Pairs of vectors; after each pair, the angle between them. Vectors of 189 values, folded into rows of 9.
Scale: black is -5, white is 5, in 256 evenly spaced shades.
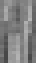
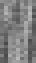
nearly parallel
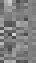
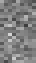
partly opposed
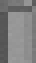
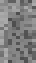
partly opposed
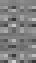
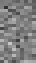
partly opposed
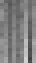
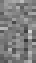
partly opposed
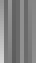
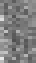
partly aligned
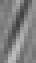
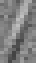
nearly opposite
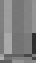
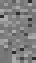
orthogonal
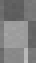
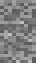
orthogonal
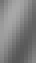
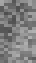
partly opposed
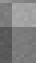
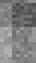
nearly opposite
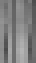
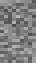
orthogonal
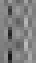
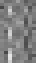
nearly opposite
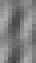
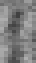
nearly parallel
